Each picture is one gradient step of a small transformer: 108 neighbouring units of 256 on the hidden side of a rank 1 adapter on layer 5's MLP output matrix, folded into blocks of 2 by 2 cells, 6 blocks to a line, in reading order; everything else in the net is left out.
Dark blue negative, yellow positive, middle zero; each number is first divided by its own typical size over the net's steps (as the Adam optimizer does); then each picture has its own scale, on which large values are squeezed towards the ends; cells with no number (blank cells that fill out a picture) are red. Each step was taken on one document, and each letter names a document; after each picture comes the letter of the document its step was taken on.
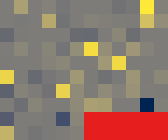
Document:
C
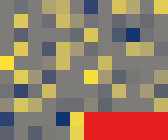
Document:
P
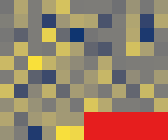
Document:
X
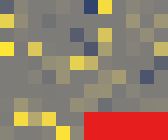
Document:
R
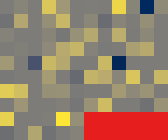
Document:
C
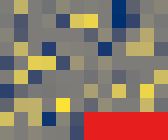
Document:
X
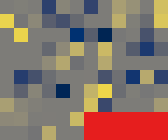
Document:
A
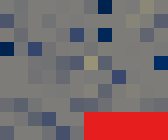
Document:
R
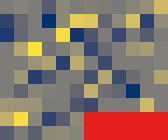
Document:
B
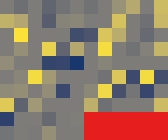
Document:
A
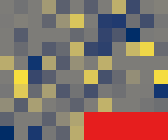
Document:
X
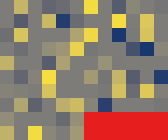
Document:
P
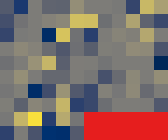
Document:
B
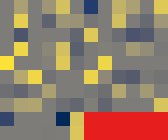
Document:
P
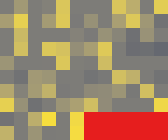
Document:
X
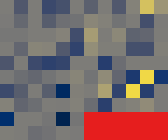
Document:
C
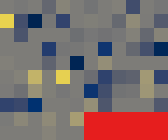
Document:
A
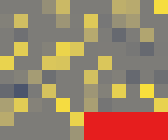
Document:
P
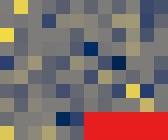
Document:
C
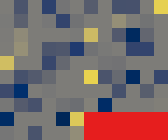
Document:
P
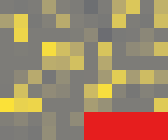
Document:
A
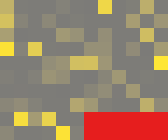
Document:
R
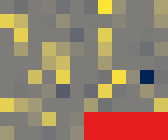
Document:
A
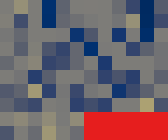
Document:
B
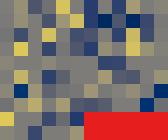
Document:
X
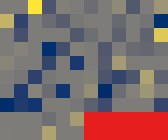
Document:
A
